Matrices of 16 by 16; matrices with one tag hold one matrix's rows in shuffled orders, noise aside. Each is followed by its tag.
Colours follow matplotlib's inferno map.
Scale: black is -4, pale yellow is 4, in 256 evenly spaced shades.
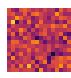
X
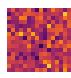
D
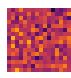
X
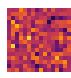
X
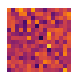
D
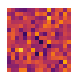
D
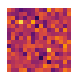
D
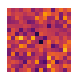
D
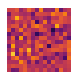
X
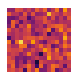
D
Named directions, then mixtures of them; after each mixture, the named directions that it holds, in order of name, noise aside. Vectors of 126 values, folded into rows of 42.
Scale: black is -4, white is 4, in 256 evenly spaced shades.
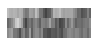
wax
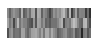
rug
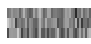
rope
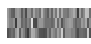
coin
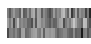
rug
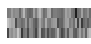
rope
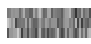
rope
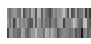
rug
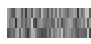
coin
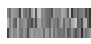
rope, rug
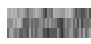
rope, wax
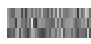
coin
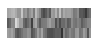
coin, wax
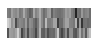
rope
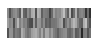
rug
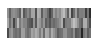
rug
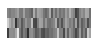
coin, rope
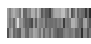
rug, wax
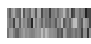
coin, rug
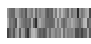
coin, rug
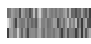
rope, rug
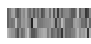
coin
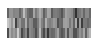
rope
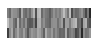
rope, rug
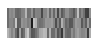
coin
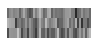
rope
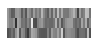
coin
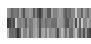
rope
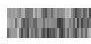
rope, wax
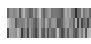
rope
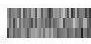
rug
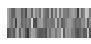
coin
